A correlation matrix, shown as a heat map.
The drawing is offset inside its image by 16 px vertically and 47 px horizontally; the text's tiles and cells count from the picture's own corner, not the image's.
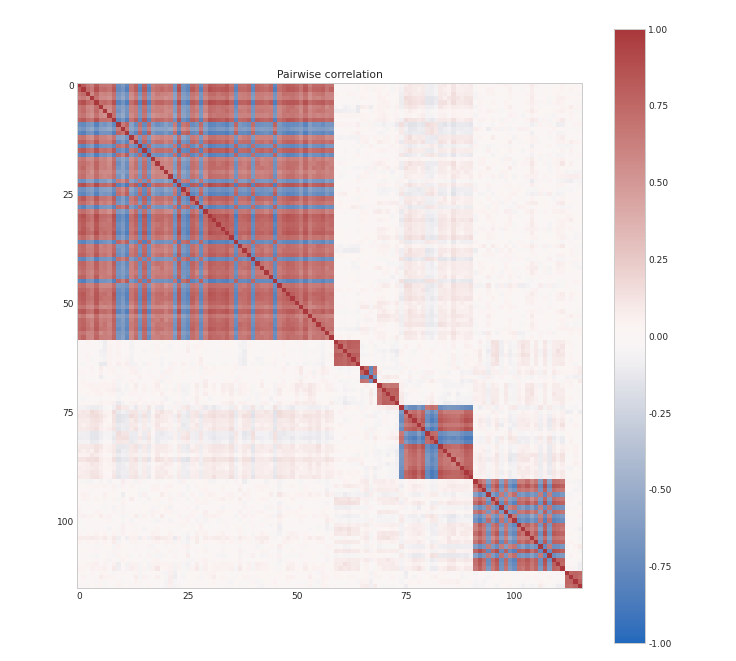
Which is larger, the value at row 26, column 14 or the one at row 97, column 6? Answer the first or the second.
the second
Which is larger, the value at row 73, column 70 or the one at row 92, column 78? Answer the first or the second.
the first
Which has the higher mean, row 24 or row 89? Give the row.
89
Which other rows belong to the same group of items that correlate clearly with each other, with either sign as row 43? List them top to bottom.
0, 1, 2, 3, 4, 5, 6, 7, 8, 9, 10, 11, 12, 13, 14, 15, 16, 17, 18, 19, 20, 21, 22, 23, 24, 25, 26, 27, 28, 29, 30, 31, 32, 33, 34, 35, 36, 37, 38, 39, 40, 41, 42, 44, 45, 46, 47, 48, 49, 50, 51, 52, 53, 54, 55, 56, 57, 58
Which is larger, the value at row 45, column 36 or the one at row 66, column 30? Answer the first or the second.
the first
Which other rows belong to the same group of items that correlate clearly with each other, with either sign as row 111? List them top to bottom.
91, 92, 93, 94, 95, 96, 97, 98, 99, 100, 101, 102, 103, 104, 105, 106, 107, 108, 109, 110
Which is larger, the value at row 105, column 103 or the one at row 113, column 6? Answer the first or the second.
the first
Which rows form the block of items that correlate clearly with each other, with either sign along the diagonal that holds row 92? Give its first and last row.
91 to 111
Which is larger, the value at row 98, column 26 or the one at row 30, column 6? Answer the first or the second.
the second
